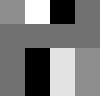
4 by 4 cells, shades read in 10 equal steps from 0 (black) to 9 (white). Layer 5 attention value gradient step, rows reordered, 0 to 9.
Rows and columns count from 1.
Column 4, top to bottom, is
4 4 5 5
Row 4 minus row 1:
-1 -9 8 1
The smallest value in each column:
4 0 0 4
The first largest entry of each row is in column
2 1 3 3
